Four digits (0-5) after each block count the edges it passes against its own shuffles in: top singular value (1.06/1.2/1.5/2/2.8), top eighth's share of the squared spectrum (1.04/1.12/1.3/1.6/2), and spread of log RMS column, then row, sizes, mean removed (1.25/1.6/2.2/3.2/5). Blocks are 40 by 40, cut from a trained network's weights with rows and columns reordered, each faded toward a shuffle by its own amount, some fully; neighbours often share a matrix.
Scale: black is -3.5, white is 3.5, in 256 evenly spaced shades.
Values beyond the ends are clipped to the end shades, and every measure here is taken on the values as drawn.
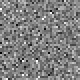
0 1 0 0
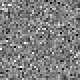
0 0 0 0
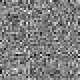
3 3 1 1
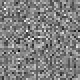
3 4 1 2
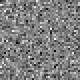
0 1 0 0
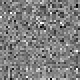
3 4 2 2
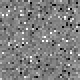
0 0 0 0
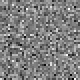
2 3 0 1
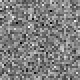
0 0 0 0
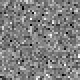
0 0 0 0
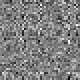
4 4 2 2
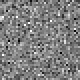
0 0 0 0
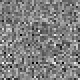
3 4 2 2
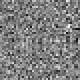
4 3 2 1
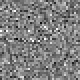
2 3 0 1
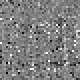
1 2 1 1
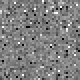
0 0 0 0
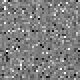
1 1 0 0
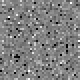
1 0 0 0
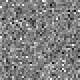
0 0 0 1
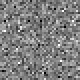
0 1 0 0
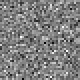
1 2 0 0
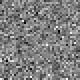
2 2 0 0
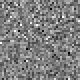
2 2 0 0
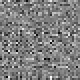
3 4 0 3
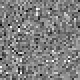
1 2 1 0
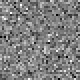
2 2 0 0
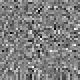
3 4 2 2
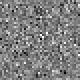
3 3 1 1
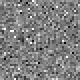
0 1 0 0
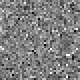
0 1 0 0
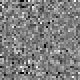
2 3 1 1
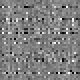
3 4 0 3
